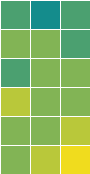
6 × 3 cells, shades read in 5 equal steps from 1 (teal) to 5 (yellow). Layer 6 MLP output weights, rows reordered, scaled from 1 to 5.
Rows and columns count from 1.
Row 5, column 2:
3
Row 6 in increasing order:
3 4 5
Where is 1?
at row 1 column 2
